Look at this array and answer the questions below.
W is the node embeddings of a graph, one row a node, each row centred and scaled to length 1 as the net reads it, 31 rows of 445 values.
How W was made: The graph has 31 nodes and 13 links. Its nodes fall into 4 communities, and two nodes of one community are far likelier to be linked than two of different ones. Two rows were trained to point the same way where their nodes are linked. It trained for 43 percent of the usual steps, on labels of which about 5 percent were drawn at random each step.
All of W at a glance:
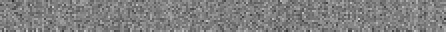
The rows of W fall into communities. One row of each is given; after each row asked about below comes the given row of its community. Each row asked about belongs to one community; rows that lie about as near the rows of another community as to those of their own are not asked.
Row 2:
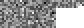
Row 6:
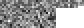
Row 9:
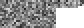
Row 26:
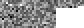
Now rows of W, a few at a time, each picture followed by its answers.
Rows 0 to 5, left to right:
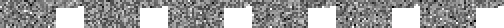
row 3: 6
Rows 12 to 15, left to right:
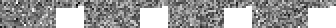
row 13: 6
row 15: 2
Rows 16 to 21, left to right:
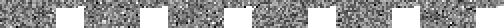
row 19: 26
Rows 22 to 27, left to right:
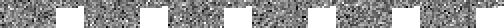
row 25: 9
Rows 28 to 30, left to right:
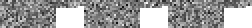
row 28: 2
